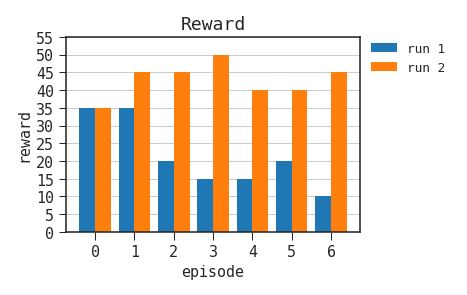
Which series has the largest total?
run 2
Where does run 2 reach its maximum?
3
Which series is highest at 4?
run 2
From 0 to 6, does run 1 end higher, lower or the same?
lower
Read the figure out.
Title: Reward
x-axis: episode, ticks 0 1 2 3 4 5 6
y-axis: reward, ticks 0 5 10 15 20 25 30 35 40 45 50 55
Legend: run 1, run 2
Values:
run 1: 35 35 20 15 15 20 10
run 2: 35 45 45 50 40 40 45
